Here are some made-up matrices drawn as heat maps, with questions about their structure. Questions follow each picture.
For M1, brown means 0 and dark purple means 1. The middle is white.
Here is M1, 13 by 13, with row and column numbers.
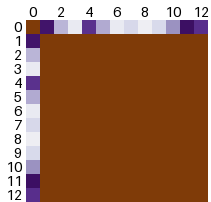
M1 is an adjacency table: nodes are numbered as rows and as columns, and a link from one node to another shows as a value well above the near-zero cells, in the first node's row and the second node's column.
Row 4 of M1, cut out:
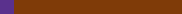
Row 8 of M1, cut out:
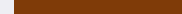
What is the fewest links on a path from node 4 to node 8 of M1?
2
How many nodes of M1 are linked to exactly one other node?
12
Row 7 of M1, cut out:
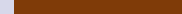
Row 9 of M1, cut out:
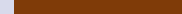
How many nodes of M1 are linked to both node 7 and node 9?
1
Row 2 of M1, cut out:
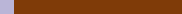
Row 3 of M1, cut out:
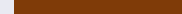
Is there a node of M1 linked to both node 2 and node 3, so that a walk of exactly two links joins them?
yes
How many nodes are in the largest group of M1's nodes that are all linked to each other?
2
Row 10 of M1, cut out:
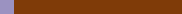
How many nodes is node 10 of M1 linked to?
1
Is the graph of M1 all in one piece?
yes
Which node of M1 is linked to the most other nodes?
node 0
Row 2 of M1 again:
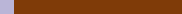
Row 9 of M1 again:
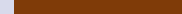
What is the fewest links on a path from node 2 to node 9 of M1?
2
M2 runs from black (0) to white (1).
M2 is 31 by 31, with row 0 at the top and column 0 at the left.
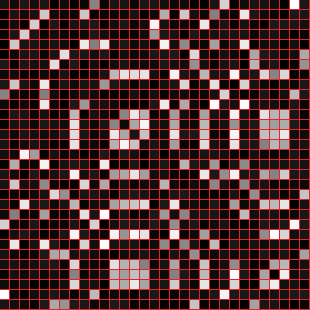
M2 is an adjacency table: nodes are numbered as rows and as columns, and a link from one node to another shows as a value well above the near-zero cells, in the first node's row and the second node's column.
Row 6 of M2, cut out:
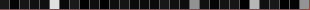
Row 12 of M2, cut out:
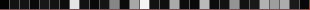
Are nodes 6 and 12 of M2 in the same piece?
no
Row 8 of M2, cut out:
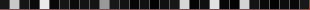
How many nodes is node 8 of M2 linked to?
6
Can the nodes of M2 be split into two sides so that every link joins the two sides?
no
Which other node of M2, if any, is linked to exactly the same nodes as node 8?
node 16
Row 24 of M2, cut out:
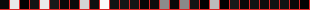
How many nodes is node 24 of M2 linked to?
7
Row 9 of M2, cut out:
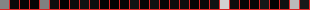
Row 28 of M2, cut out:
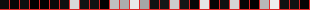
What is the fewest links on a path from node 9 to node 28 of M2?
3
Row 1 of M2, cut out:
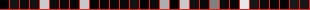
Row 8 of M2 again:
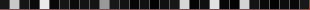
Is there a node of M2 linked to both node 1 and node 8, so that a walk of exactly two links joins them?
yes
